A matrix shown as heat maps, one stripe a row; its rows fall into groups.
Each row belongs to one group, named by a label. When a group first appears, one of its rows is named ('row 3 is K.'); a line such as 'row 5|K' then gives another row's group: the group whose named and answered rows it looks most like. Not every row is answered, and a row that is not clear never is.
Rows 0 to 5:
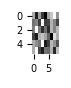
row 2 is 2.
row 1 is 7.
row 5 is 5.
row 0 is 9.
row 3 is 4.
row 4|7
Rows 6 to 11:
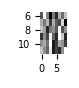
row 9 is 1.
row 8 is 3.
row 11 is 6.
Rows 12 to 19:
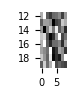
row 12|5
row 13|6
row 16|5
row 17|7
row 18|6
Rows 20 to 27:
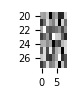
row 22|5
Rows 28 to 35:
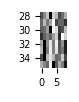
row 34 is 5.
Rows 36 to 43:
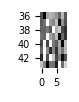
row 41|2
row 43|3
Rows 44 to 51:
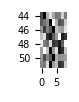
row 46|9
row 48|6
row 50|9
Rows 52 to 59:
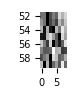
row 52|3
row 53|3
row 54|9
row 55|4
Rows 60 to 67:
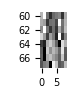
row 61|3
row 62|2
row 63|3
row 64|4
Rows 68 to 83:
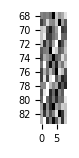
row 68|9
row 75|2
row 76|1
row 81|9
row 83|5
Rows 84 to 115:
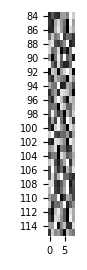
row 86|4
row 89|6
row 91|6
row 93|4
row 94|7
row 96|4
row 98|2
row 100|4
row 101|5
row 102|4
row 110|7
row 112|4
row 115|1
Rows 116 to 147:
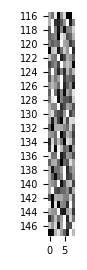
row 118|2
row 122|7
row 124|2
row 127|2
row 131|9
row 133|7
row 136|7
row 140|7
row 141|5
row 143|9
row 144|7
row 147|4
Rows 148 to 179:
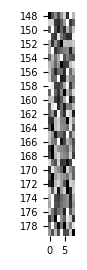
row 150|2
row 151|6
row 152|9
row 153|5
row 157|7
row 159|2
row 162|1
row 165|3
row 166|7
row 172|4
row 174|5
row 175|5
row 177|1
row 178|2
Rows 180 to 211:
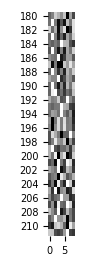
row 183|2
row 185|2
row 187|9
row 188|2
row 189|7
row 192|7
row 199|5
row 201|1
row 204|1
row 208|7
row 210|4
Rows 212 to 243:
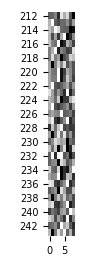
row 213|5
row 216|7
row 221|7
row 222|5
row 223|3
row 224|6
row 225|5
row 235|7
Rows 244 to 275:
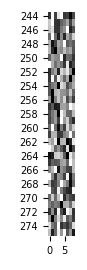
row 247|2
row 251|3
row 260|2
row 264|4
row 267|3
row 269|6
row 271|9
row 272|1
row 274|6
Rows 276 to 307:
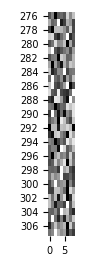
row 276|3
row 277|7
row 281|5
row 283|9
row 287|6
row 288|4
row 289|3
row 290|2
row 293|4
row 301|4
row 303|3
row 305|2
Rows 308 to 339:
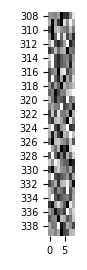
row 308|6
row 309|9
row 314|5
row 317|2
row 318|9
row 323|4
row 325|9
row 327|6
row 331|5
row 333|3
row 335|4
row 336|3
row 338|7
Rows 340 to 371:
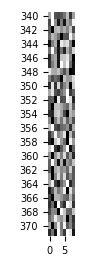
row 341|2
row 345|2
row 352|1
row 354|4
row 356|5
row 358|4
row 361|2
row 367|1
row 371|1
